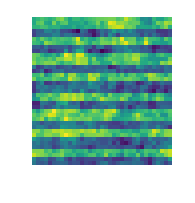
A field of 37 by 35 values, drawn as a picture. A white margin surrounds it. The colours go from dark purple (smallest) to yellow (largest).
The grain runs across in streaks. Overall the values sit about 50% of the way up the scale. Stripes running across repeat 8 times from top to bottom.
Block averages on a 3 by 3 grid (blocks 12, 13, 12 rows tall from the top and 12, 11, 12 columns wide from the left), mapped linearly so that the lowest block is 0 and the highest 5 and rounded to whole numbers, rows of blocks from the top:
554
320
301
